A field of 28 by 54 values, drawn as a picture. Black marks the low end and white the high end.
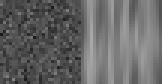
The table splits into one row of 2 panels. Panel 1,1: low, fine-grained. Panel 1,2: middling, streaked downward.
